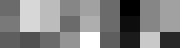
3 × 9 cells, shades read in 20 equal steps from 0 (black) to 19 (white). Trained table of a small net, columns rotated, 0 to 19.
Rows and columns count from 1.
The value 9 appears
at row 2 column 1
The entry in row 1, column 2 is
16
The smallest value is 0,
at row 1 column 7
